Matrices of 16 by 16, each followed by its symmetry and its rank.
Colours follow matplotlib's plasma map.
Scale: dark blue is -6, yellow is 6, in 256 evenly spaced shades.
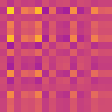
symmetric, rank one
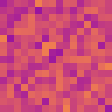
symmetric, full rank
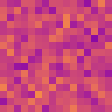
antisymmetric, full rank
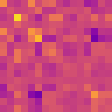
symmetric, rank three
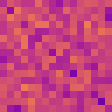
symmetric, full rank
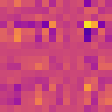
neither, rank two
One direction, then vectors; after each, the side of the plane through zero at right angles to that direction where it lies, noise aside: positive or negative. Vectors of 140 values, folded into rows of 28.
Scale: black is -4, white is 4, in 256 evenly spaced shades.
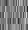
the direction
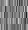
negative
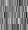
negative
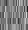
positive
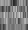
positive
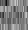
positive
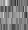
negative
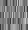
positive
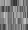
positive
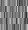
negative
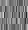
negative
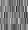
negative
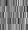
positive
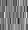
positive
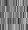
positive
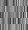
positive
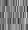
positive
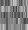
negative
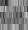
positive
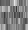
negative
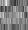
negative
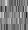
negative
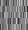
positive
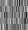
negative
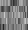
positive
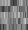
positive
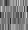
positive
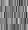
negative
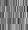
positive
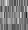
negative
